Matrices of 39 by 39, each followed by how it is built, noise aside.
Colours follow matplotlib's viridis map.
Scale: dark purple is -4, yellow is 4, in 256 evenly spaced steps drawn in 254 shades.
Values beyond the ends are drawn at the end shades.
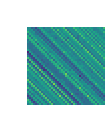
Toeplitz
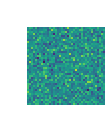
noise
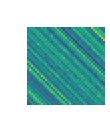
Toeplitz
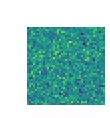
noise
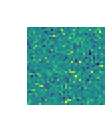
noise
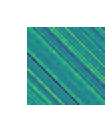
Toeplitz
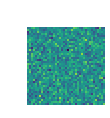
noise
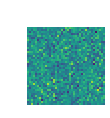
noise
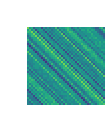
Toeplitz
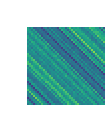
Toeplitz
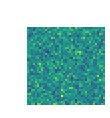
noise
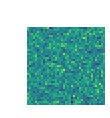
noise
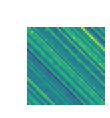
Toeplitz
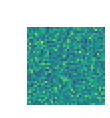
noise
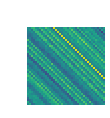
Toeplitz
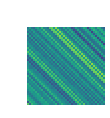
Toeplitz
